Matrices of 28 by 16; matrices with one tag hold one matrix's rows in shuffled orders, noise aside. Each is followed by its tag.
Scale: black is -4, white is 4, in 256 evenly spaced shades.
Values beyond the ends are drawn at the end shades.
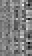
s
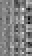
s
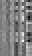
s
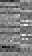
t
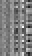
s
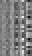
s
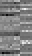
t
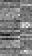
t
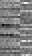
t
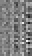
s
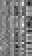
s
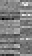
t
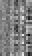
s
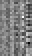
s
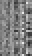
s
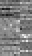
t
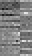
t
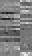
t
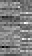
t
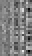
s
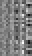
s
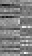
t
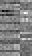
t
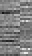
t
